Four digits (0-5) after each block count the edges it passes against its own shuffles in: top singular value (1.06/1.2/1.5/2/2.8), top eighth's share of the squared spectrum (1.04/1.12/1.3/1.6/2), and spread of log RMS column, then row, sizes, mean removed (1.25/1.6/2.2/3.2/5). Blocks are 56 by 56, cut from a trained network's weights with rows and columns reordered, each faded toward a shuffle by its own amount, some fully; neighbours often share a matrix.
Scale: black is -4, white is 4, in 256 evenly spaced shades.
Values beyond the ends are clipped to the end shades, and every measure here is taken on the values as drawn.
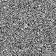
0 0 0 0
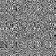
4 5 3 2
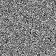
0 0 0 0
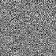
3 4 2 1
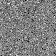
1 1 0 0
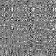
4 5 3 3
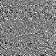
3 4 2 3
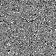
1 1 0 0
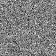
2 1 0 0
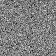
0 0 0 0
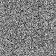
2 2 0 0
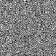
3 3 1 0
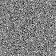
0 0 0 0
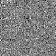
3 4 2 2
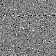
2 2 0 1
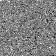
0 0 0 0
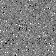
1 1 0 0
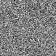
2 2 0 0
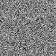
3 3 1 0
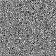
2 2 1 0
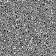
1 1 0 0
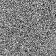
1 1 0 0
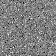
1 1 0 0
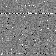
3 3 0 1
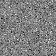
1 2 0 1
